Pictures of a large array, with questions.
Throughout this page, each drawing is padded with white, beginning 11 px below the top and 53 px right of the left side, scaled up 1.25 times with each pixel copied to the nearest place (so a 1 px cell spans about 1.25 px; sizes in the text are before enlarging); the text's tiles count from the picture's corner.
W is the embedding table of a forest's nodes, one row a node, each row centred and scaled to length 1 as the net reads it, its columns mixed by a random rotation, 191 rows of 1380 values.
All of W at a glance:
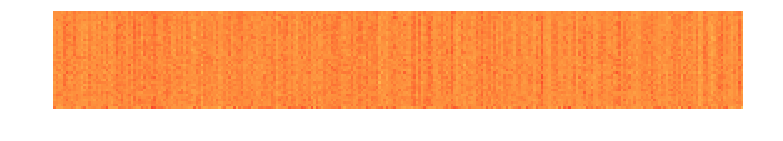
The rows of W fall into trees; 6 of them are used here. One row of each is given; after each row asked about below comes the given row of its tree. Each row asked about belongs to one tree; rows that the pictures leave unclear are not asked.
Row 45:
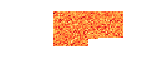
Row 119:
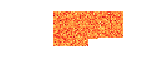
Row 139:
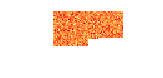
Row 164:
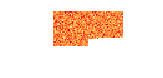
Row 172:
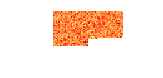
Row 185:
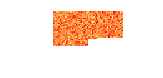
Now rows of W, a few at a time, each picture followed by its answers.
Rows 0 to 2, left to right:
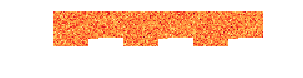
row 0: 185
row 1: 119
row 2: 45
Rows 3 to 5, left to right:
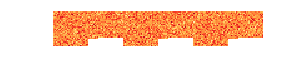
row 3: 139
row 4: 119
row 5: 45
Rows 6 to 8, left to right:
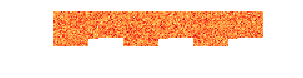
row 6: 185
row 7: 45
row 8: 119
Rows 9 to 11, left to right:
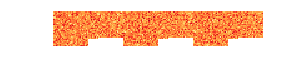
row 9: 139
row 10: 164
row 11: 164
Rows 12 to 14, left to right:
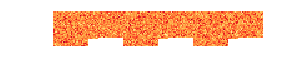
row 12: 119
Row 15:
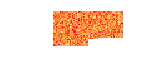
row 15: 164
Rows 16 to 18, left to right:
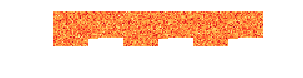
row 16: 119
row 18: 185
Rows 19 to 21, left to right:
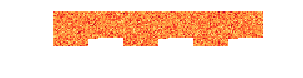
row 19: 139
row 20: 45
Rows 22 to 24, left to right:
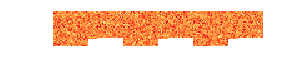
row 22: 45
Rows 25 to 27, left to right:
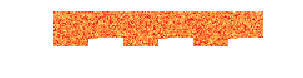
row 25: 185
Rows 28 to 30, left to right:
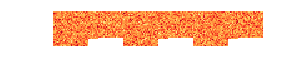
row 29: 45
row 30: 185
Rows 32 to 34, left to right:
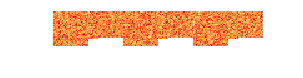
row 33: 185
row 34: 45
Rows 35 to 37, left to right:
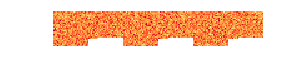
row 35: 185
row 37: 164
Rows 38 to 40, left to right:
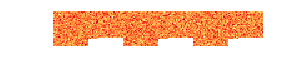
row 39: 45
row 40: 164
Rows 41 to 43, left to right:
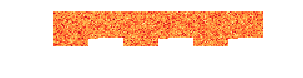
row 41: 45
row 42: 172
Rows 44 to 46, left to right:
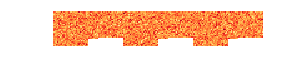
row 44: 185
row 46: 185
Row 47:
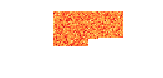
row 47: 45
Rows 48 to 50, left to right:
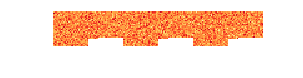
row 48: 45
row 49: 185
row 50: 164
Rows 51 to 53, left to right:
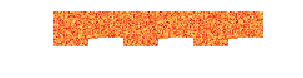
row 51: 185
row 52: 185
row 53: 185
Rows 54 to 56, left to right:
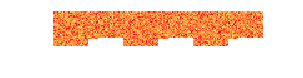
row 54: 185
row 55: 185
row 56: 139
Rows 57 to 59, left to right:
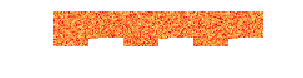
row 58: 139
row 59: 185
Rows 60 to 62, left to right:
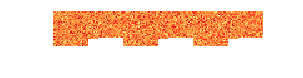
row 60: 185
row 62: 172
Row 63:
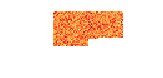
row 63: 45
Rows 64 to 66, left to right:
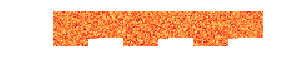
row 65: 45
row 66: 119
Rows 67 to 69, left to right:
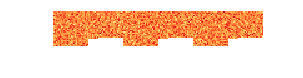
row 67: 139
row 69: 172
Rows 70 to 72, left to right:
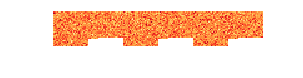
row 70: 45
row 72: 45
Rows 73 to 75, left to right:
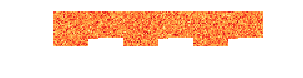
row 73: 185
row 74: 164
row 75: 185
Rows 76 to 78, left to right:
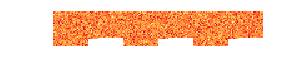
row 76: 185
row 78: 185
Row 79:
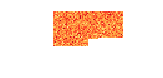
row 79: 119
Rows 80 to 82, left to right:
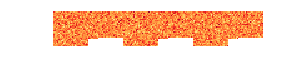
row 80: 185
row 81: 185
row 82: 164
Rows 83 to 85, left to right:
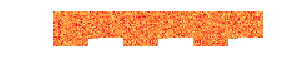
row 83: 185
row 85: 139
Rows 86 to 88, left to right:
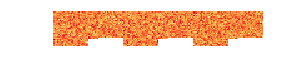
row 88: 172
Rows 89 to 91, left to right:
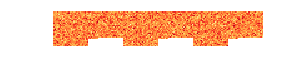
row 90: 119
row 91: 172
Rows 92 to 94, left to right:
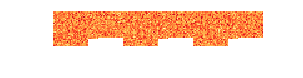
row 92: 164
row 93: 164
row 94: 164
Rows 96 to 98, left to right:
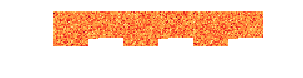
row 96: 45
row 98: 45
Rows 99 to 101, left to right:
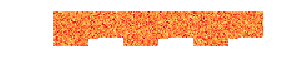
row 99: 45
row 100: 185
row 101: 172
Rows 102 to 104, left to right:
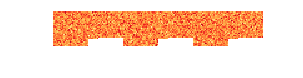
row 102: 164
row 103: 185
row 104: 45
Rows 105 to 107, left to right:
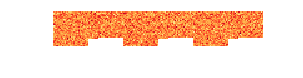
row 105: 139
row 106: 45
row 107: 139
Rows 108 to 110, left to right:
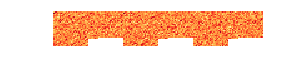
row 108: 45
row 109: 45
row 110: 185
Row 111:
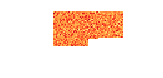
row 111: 45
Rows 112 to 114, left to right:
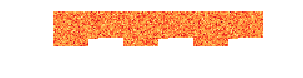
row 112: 139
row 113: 185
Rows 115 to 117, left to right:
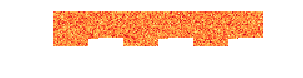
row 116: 119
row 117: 164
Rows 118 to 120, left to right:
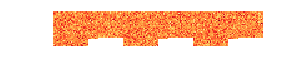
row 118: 45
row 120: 164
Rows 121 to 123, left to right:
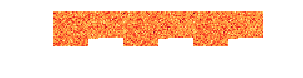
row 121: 45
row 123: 45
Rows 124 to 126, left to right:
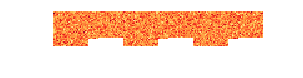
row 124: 45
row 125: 185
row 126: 139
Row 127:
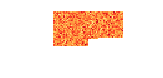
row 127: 185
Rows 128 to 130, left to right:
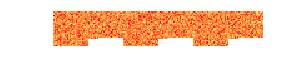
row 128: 139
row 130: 139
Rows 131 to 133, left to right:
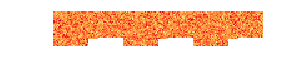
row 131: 185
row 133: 139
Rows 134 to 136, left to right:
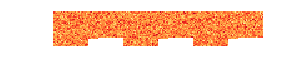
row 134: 185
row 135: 185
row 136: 45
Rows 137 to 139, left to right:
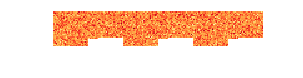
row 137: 172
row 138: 119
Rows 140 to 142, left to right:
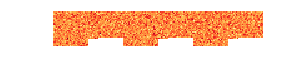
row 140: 139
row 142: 164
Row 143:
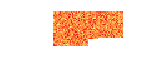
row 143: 164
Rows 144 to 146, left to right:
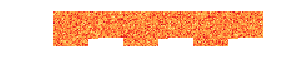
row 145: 119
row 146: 185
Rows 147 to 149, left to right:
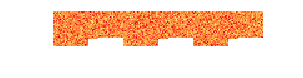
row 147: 185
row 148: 185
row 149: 45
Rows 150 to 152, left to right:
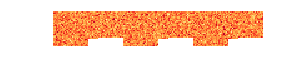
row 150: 45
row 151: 139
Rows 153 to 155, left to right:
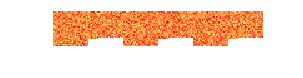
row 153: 139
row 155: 45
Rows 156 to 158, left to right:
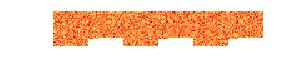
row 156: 164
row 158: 185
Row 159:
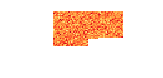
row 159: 45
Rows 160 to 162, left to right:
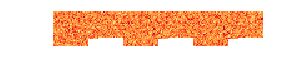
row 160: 164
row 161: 185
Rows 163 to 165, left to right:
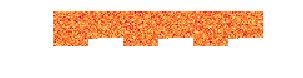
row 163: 119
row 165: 164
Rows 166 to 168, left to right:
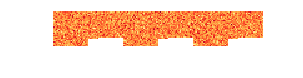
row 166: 164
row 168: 119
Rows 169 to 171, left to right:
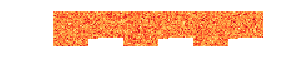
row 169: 139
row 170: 164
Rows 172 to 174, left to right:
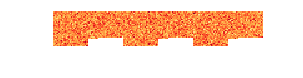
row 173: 185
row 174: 45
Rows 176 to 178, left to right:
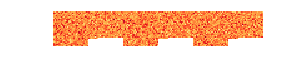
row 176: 45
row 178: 45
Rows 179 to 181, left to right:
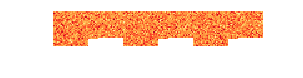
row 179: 45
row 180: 45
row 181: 139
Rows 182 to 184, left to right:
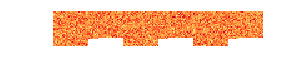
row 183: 119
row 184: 45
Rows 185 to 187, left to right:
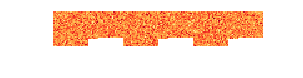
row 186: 139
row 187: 164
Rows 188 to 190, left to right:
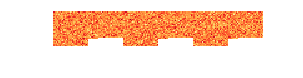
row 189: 45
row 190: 119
